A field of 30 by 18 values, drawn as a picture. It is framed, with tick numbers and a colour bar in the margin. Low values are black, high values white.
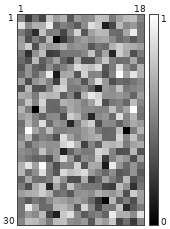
A half turn leaves it unchanged. There is no overall slope. The histogram is bell-shaped. Fine speckle covers the field. No seam splits the table. No single row or column stands out from its neighbours.
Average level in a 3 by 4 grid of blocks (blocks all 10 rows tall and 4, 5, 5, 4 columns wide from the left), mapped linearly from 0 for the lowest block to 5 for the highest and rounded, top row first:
0135 | 4334 | 5310
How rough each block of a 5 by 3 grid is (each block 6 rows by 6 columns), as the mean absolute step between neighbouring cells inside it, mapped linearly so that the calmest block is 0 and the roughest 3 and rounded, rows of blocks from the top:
301
120
101
021
103
